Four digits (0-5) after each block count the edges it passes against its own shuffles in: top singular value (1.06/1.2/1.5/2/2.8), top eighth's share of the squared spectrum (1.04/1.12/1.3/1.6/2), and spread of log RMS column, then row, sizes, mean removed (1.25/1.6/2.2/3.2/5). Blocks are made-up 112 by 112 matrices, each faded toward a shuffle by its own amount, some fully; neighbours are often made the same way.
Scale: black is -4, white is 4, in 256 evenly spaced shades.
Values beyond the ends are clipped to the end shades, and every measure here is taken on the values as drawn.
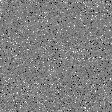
1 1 0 1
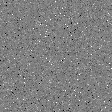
0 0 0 0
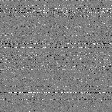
3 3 0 4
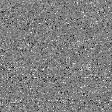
2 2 0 3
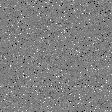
1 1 0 0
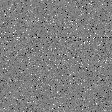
2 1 0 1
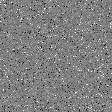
1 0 0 0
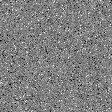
1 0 0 0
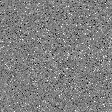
1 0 0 0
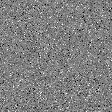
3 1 0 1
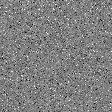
0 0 0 0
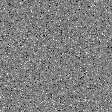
1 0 0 0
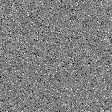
2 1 0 0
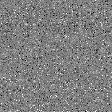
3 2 1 1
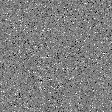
0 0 0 0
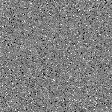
3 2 0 0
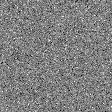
0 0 0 0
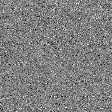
1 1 0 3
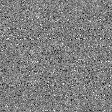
1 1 0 3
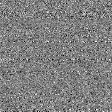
1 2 0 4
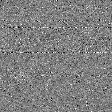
2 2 0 3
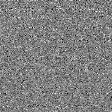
1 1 0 3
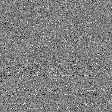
1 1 0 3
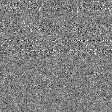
1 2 0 3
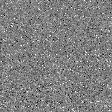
1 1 0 2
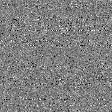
1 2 0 3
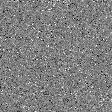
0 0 0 1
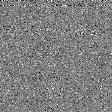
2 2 0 3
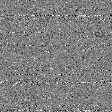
2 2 0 3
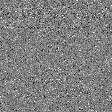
1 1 0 2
